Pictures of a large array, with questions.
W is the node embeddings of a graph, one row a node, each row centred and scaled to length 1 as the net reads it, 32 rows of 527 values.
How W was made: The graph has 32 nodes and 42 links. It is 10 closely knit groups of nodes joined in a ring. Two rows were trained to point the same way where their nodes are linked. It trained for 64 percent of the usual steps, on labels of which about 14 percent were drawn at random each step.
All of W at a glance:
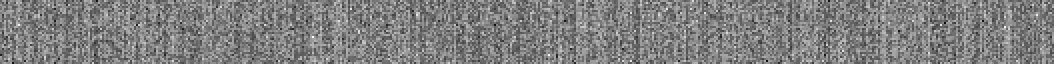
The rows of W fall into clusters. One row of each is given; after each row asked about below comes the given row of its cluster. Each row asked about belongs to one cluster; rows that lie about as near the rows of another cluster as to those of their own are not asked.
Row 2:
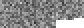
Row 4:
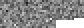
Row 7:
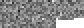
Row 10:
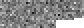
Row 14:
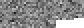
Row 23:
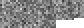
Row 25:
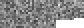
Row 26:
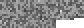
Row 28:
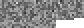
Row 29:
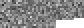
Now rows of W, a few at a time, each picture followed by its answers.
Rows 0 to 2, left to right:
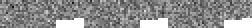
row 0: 4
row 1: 10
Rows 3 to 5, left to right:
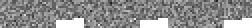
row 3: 29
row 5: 28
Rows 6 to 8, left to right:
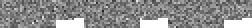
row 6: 23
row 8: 7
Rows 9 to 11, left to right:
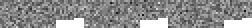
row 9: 7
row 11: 4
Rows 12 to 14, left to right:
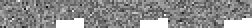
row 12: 10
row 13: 25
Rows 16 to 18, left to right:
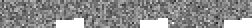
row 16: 28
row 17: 26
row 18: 2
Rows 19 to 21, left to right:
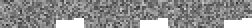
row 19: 2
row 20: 29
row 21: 26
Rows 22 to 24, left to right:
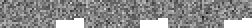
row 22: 28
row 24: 26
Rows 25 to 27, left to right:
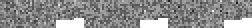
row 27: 25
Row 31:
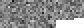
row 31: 14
